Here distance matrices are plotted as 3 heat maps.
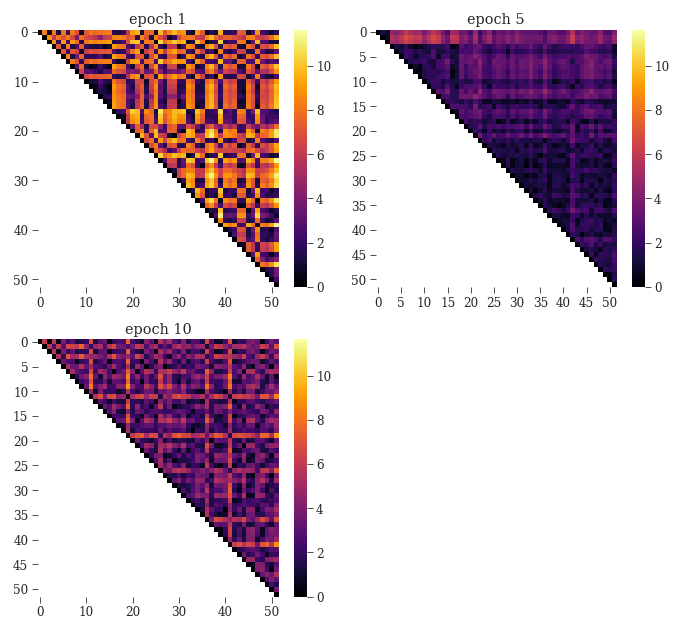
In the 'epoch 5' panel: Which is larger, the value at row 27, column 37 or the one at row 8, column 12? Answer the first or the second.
the second
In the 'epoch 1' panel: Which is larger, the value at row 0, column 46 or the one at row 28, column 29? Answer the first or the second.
the first
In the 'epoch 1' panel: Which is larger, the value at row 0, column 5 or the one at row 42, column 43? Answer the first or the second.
the first
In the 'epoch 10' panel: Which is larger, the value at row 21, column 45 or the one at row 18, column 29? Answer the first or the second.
the first
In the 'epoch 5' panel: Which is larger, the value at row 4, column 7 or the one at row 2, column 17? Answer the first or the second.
the second
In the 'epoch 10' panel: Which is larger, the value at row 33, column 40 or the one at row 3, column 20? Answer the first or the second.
the second
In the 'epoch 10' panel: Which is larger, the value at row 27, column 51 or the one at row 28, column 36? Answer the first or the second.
the first
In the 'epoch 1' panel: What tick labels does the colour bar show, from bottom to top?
0, 2, 4, 6, 8, 10
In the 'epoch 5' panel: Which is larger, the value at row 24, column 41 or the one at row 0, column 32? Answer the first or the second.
the second
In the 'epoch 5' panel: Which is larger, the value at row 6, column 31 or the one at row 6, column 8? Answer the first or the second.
the first
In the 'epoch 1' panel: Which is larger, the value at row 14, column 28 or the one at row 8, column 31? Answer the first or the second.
the first
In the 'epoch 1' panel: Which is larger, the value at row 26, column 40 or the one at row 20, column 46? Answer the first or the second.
the first
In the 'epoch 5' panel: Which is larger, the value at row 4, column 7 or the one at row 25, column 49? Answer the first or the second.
the first
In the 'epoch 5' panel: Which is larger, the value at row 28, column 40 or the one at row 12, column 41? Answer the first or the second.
the second
